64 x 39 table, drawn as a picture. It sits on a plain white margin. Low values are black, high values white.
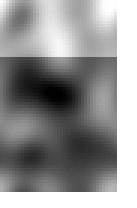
Ninth with the lowest average: centre. Seam: horizontal, 30% of the way down, the top part higher. Calmest part: bottom middle. Lone odd cells: none.
